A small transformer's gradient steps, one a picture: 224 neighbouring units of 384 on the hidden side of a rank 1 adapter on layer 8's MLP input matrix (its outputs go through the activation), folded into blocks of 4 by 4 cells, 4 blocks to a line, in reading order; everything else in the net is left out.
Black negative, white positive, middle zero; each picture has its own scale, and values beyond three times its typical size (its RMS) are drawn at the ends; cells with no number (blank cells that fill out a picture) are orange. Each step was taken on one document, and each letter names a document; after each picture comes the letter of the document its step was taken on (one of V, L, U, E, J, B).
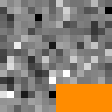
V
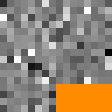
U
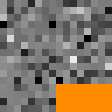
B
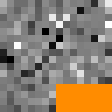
V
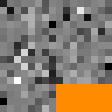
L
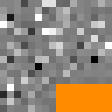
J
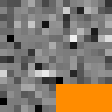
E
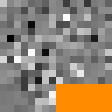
E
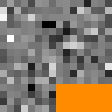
U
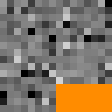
L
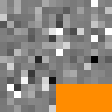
J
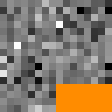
V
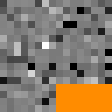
V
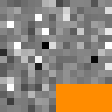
J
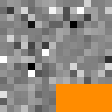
B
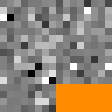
U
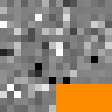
J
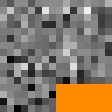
U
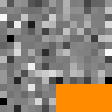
E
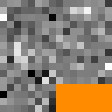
U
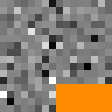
V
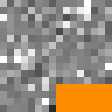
U
